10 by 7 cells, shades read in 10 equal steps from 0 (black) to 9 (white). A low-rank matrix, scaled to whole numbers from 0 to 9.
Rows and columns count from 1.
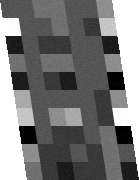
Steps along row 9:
down same up down up down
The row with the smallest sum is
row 5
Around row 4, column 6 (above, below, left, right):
3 3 3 5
